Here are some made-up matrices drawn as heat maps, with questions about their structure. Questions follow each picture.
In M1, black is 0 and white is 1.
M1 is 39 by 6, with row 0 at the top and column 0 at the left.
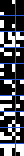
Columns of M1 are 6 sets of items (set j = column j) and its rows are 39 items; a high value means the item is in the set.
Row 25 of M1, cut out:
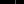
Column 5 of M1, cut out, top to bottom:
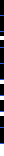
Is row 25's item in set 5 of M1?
no
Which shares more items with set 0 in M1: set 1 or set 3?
set 3
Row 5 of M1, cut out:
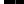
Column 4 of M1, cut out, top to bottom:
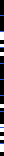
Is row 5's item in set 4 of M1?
no
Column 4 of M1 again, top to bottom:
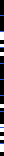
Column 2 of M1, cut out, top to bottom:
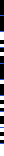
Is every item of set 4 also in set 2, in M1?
yes
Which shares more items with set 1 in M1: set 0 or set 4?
set 4
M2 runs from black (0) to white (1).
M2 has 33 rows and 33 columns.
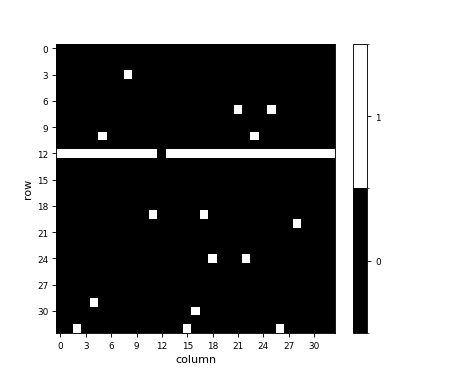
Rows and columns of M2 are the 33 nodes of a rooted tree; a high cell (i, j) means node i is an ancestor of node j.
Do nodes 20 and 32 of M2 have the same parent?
yes
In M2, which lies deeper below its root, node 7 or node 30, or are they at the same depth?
the same depth
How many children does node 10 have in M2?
2
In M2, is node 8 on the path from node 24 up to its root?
no
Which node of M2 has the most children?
12
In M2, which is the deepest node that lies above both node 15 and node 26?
32
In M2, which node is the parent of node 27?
12
